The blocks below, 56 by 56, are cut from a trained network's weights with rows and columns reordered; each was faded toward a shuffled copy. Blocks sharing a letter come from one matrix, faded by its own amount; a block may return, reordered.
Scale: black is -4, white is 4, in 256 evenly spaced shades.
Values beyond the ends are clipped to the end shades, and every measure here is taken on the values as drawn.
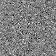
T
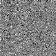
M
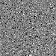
T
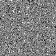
M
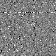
M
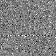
M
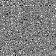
M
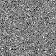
T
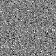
M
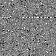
M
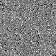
T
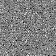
T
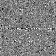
M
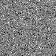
T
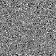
T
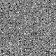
M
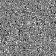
M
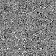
T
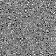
T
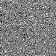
T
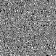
T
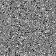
T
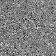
T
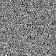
T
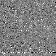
M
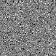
T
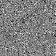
T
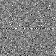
M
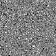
T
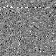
M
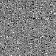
T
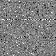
M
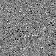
T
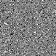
M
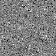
T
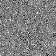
T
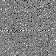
M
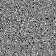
T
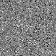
T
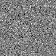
T
